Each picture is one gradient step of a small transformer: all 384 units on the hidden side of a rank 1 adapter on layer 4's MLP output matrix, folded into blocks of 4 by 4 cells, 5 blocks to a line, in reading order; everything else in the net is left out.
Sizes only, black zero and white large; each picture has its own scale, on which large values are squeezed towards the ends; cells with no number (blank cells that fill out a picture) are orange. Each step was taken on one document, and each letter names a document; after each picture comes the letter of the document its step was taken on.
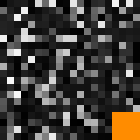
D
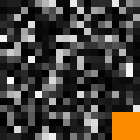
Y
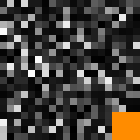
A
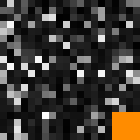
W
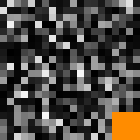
A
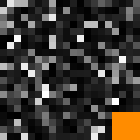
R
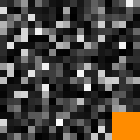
A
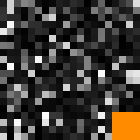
W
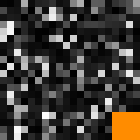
W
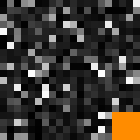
R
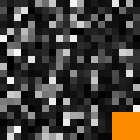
D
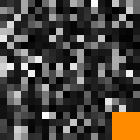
A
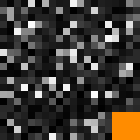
Y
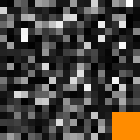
A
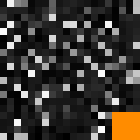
R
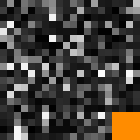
R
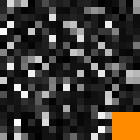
R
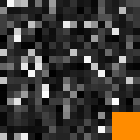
R
